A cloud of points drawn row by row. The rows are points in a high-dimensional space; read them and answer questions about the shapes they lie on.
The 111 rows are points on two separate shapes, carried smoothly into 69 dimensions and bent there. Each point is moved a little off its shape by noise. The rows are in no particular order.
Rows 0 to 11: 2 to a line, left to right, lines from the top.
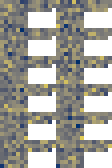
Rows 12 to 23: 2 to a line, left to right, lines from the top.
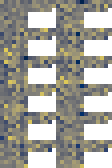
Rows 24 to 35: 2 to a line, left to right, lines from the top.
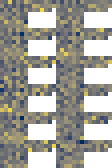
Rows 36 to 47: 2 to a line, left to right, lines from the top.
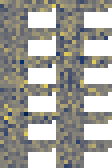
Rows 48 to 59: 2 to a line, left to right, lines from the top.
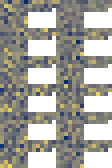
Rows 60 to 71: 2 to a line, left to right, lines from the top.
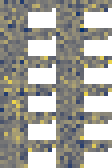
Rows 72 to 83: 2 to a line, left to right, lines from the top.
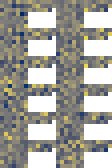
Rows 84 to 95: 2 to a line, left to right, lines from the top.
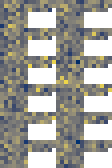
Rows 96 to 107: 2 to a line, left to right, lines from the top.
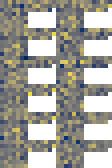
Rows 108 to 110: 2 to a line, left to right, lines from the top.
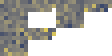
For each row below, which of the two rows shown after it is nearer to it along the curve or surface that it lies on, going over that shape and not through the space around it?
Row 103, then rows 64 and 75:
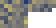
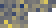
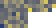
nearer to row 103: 75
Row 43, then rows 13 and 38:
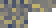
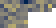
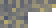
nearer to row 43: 38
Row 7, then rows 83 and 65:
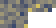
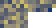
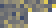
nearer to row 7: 65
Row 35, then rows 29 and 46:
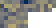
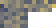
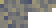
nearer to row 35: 29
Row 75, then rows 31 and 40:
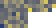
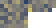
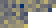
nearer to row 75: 31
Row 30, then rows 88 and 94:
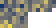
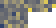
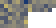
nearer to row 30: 88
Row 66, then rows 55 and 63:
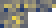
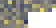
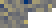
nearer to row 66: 63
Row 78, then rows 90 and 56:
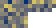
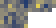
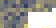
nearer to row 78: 90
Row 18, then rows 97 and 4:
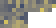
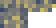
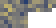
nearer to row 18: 97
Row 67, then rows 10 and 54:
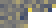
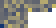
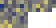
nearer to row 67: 10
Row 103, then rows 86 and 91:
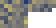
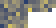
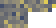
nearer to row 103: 86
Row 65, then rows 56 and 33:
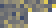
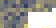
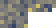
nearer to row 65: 33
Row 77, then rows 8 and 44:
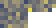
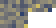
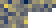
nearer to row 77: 44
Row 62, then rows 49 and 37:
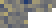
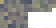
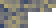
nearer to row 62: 49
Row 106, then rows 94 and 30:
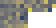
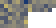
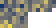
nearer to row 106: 94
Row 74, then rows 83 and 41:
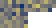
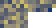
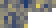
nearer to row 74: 41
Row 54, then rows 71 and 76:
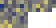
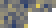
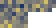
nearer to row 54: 76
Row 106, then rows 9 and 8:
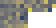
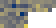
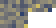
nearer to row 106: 8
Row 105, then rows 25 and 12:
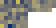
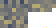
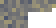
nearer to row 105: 25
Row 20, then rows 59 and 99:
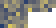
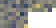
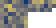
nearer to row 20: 99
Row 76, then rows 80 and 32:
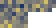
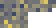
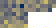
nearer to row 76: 32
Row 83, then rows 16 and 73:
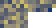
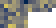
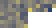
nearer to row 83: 16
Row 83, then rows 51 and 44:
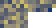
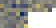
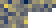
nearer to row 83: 44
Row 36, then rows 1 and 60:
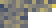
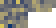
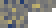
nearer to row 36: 60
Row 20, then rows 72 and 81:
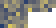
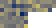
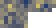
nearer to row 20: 81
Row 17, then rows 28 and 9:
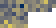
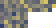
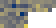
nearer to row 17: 28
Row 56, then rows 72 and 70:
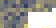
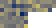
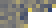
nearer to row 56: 72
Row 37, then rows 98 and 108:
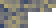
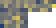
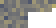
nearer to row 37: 98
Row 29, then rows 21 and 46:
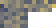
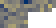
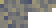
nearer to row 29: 21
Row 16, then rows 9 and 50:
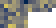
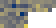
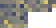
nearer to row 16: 50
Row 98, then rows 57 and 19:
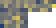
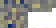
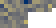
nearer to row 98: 19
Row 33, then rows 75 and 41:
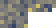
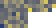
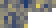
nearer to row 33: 41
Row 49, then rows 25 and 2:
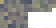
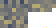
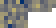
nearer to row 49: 25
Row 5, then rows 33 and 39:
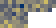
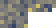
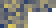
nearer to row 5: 33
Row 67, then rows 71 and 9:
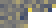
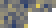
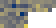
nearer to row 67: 71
